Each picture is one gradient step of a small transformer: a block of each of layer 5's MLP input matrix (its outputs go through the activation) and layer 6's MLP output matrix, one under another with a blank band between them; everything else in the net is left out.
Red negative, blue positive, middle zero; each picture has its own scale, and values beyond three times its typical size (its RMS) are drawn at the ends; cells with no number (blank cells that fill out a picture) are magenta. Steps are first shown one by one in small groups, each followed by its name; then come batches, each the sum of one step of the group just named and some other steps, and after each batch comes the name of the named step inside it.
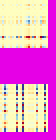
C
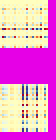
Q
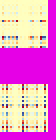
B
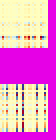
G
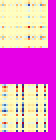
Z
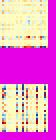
C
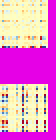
G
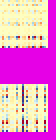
G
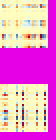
C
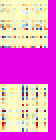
Q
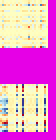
Z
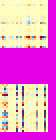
C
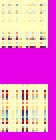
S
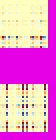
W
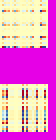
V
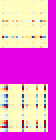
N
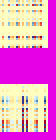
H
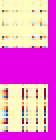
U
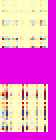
U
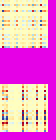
U
